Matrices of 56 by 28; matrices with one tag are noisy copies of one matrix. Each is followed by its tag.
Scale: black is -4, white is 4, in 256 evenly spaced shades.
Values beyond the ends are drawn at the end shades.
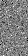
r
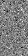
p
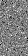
r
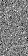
r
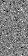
p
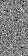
p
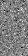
p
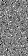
r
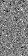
p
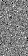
r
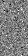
p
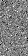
r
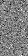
p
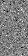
p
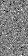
p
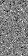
p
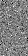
r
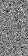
p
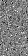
r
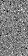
p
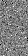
r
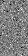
p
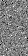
r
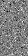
p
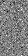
p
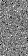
r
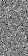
r
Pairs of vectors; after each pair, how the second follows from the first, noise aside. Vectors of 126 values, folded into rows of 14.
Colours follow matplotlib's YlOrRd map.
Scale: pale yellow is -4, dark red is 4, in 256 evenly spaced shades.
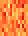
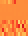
partly zeroed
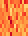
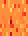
partly zeroed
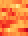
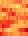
copied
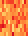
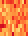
copied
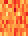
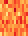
copied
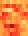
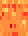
partly zeroed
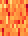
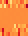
partly zeroed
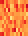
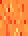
partly zeroed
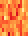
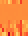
partly zeroed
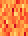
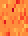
partly zeroed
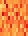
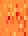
partly zeroed
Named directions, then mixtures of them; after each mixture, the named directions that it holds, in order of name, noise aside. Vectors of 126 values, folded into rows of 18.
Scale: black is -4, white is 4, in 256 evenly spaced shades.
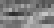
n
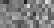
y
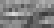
n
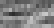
n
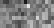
n, y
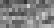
n, y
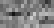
n, y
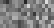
y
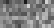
n, y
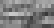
n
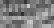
n, y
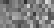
y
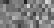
y
